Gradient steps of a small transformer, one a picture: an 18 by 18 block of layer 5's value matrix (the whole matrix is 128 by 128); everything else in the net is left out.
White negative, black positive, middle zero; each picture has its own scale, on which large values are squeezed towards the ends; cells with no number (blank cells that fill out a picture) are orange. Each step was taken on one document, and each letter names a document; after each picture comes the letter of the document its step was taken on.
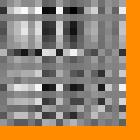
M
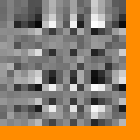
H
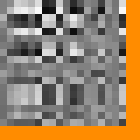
M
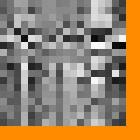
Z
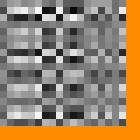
M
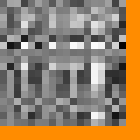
Z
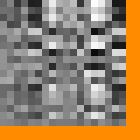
H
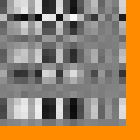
M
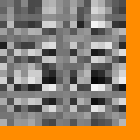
H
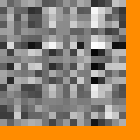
H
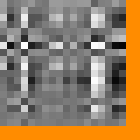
Z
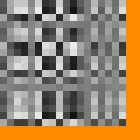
M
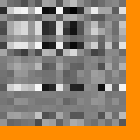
M
